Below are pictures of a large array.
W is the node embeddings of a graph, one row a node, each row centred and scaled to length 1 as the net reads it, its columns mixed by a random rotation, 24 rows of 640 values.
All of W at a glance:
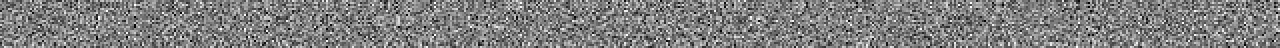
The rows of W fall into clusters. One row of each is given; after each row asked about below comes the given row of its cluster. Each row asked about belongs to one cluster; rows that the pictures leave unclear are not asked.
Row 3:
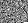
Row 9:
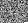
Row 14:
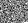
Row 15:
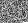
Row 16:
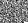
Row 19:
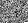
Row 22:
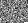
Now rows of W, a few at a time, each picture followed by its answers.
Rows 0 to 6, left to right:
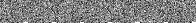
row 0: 15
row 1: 3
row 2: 19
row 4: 15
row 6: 16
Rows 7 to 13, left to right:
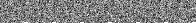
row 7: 14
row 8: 9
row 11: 16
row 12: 9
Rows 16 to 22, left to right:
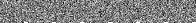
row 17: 3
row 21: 22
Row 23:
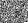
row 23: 19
